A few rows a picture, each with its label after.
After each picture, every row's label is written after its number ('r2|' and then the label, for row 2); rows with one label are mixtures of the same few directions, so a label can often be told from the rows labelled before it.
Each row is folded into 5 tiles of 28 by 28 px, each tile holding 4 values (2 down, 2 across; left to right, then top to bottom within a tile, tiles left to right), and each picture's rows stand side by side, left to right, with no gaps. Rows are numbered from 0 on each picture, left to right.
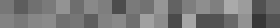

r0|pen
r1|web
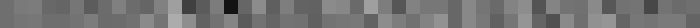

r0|pen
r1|pen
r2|pen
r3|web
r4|pen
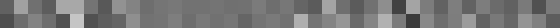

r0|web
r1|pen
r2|web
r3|pen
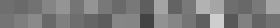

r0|pen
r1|web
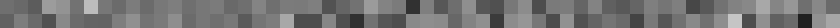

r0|pen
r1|pen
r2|web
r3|web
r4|web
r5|pen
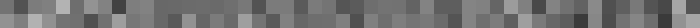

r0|pen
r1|pen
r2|web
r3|pen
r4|web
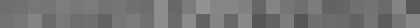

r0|pen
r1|web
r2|web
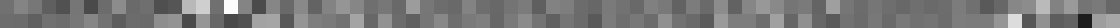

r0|pen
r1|pen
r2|web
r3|web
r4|pen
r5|web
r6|web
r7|pen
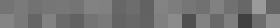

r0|web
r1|pen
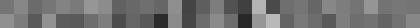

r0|web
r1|web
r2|pen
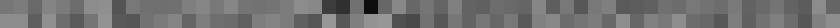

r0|web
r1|pen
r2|pen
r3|web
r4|web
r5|web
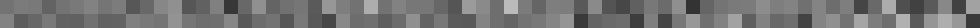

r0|web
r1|pen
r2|pen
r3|pen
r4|web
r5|pen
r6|web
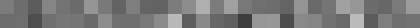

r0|pen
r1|pen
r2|web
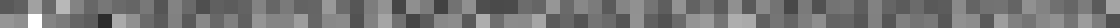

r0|pen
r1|web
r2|web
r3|web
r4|web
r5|pen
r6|web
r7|web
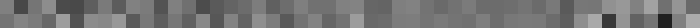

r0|web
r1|web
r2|web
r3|web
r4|pen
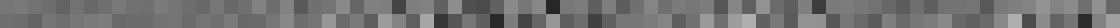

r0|pen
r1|pen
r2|pen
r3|web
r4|pen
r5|pen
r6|pen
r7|pen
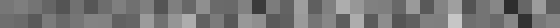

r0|pen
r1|pen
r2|web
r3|pen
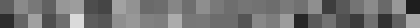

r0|web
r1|pen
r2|web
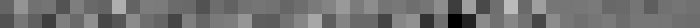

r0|pen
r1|pen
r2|pen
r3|pen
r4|pen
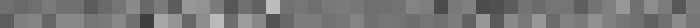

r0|web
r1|web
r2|web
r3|web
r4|pen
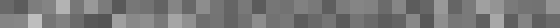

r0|pen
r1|pen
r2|web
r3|web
